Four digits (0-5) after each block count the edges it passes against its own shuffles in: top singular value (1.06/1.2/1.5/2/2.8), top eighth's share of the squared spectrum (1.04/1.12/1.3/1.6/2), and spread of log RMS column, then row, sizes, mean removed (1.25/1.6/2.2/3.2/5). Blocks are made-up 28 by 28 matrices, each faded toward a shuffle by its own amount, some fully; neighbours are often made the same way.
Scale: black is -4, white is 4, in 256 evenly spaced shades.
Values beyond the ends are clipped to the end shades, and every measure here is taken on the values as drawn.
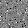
0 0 0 0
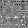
3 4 1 2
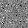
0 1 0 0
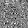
2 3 1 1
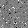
0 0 0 0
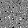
2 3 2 1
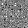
1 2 1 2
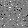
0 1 0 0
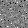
0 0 0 0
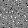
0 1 0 0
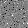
0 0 0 0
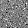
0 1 0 0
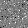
0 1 0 0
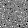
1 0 0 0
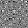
3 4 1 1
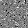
1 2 0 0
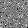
1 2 0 1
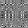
4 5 2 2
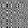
4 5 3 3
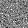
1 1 0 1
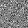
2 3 1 1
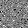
0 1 0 0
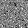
0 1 0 0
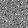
0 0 0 0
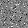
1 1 0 0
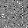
2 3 1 1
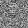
3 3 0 1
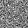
1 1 0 0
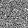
0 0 0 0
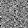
3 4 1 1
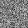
2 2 0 0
